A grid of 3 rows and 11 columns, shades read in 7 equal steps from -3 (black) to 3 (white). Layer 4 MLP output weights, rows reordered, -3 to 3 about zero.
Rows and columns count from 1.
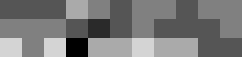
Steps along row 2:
same same down down up up down same same up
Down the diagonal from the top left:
-1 0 2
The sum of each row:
-4 -7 5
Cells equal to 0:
11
